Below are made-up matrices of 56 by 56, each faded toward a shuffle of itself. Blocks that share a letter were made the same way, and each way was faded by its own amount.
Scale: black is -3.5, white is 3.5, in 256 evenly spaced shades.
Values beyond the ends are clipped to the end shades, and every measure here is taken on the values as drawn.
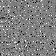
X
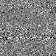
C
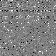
X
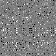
X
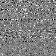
C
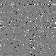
X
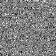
C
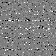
X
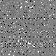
X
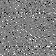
X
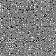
X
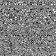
C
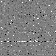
X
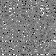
X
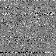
C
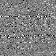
C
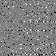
X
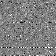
C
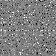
X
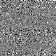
C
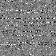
C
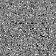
C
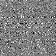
C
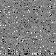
X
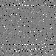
X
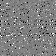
X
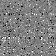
X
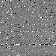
X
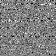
C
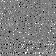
X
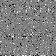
X
